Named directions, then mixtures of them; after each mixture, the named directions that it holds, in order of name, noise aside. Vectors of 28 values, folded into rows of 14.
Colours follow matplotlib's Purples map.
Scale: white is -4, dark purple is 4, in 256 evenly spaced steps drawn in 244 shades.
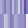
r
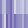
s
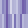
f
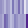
r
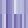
f, s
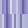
f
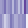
r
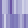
f, s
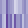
f, s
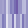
f, s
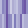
f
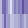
f, s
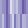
f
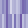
f
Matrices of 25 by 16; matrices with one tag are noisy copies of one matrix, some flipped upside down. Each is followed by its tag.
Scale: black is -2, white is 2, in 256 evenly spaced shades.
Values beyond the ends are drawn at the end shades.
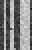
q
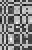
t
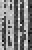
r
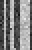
q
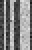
q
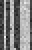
q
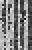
r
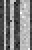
q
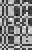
t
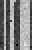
q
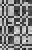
t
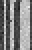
q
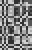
t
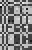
t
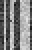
q
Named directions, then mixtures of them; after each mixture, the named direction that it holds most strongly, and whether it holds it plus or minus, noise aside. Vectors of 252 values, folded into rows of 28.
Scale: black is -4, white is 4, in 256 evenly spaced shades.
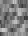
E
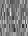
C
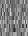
C, plus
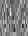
C, plus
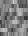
E, plus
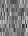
C, plus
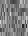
C, plus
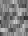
E, plus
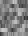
E, plus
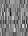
C, minus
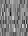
C, minus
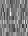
C, plus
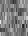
E, minus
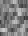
E, plus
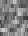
E, plus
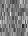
C, plus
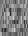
C, minus
